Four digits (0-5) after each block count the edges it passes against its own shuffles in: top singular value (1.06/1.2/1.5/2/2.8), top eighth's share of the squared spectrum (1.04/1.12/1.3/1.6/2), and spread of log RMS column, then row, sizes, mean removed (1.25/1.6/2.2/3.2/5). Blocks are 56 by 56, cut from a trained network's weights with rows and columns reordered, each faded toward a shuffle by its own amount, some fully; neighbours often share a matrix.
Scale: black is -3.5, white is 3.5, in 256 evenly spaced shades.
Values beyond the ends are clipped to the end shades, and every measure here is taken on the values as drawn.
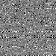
3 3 0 3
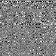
3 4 1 3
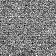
2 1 0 0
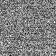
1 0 0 0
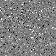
2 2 0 1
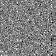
2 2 1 0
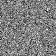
0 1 0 0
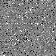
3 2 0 1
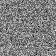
1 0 0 0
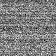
3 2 0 0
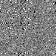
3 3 1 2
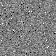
0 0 0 0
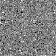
2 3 1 1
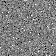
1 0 0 0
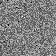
0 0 0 0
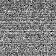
3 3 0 1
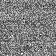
1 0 0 0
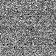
1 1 0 0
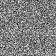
0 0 0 0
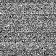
2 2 0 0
